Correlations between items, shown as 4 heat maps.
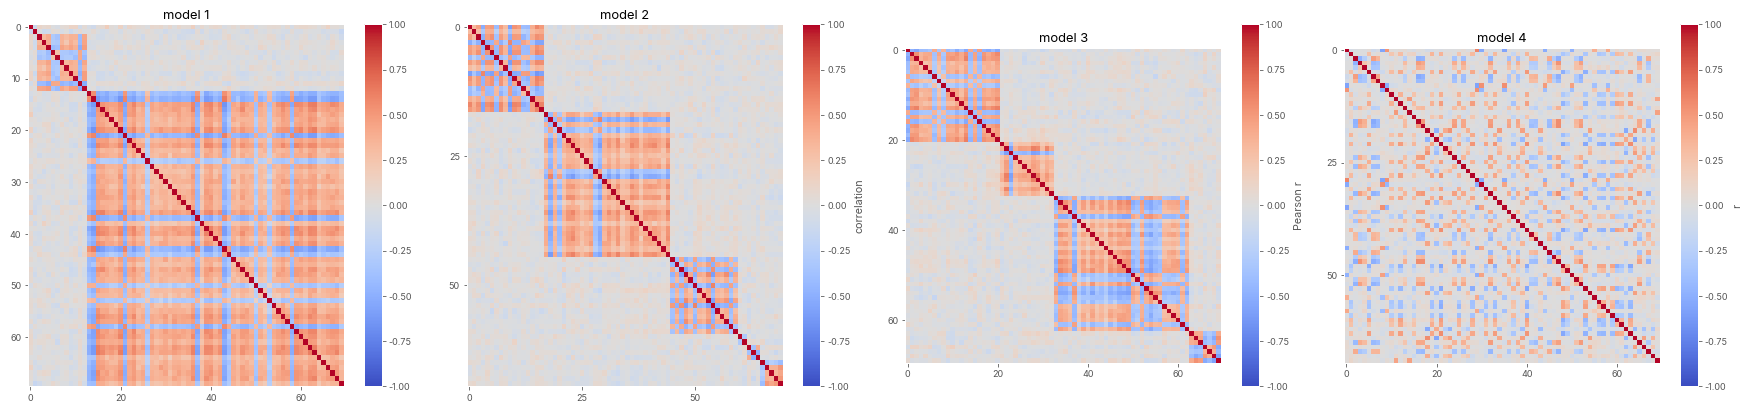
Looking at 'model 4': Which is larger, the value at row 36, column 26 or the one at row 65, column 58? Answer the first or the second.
the first
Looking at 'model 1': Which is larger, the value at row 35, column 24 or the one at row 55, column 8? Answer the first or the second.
the first
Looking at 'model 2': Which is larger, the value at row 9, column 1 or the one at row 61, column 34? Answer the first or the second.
the second
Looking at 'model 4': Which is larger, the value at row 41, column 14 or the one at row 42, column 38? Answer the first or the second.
the first
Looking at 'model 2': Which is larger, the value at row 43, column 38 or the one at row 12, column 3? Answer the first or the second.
the second
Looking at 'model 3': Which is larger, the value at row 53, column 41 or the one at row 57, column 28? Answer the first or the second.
the second
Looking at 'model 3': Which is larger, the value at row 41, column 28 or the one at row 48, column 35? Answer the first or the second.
the second
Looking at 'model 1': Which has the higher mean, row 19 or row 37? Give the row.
19
